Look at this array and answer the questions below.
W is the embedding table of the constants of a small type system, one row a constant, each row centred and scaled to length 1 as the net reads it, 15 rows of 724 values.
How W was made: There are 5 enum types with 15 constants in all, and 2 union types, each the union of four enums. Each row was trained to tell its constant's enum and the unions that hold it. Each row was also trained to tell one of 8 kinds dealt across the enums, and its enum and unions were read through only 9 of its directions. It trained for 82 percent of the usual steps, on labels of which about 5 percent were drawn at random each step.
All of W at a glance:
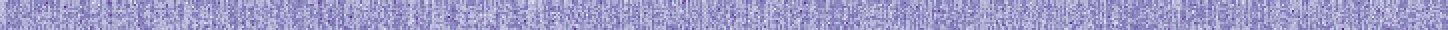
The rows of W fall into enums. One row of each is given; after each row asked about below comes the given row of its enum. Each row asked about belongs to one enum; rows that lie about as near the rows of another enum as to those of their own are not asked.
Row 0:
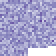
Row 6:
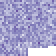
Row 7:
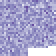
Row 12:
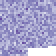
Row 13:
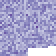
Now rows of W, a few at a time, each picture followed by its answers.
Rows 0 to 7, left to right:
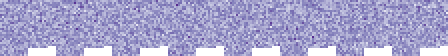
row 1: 0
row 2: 0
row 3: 12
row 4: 7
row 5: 12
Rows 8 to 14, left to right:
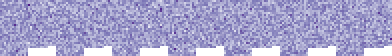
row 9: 0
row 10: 12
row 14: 13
